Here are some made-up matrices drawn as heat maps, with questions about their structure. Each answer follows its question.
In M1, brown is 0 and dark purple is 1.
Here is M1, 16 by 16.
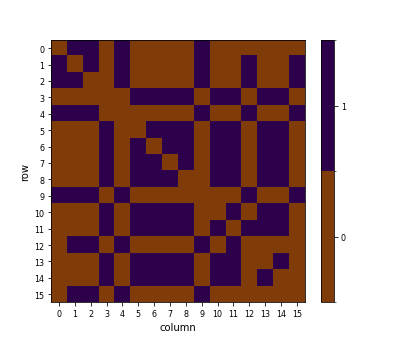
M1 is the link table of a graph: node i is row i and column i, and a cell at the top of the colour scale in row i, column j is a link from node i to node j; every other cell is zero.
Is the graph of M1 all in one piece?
yes
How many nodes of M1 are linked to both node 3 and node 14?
7
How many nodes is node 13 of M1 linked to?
8
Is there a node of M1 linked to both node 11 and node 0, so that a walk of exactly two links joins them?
no
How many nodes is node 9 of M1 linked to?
6
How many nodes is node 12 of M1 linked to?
5
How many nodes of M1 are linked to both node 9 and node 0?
3
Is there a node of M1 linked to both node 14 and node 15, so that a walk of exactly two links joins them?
no
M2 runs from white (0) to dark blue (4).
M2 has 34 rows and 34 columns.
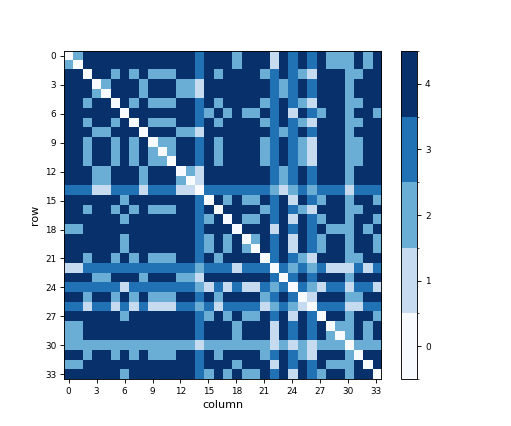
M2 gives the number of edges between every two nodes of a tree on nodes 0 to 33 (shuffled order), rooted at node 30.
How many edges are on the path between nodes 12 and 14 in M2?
1
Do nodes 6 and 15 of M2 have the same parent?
yes
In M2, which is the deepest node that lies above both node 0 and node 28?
22
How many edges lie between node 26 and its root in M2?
1
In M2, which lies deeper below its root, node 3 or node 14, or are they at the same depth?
node 3
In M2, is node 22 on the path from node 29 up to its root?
yes
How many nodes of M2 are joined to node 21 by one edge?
1
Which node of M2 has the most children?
26
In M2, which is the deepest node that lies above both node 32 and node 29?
22
